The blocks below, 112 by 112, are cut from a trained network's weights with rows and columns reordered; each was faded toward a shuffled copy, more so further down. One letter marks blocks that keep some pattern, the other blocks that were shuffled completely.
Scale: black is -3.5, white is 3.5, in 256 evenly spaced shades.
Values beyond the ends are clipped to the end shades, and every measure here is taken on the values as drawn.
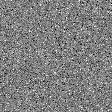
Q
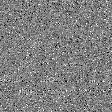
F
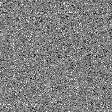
F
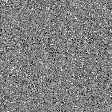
F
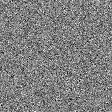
Q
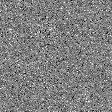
F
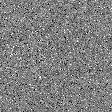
Q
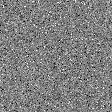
Q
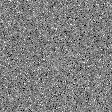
Q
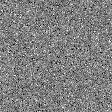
Q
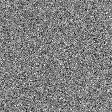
Q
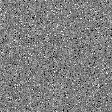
F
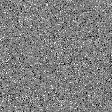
F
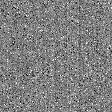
F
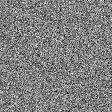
Q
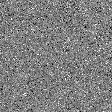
F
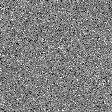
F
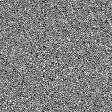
F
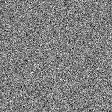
F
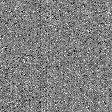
F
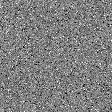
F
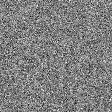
Q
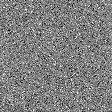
F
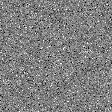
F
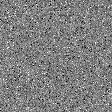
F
